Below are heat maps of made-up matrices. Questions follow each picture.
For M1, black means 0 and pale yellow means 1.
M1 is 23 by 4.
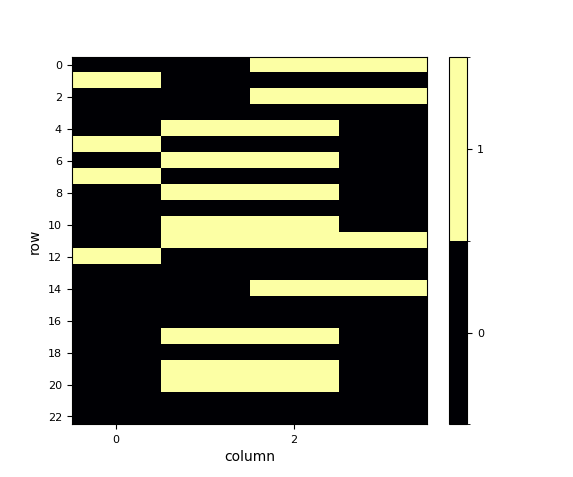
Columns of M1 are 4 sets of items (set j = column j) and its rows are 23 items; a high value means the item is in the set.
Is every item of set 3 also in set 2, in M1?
yes
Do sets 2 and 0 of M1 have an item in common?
no
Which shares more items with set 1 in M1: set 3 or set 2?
set 2
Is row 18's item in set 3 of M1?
no
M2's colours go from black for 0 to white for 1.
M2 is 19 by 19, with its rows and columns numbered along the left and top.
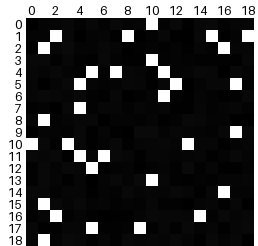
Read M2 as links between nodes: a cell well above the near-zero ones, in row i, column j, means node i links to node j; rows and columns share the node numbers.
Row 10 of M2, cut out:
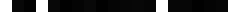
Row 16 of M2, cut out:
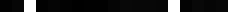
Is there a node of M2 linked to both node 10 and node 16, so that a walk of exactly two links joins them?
no
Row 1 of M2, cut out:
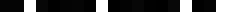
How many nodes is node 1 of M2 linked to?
4
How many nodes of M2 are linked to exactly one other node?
11
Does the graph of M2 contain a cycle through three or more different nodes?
no
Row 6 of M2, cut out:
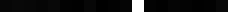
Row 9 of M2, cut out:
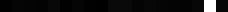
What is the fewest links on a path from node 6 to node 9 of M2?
5
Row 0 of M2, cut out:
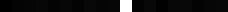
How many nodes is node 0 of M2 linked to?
1
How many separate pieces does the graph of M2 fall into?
3
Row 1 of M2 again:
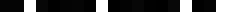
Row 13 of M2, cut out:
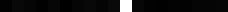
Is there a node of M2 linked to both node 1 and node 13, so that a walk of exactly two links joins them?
no
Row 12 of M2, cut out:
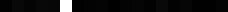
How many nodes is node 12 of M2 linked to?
1
